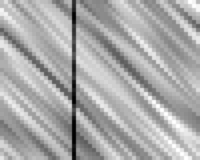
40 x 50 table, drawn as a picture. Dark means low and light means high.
Odd lines: column 19. Histogram: skewed, a long tail of low values. Slope: none. Grain: diagonal, down to the right.
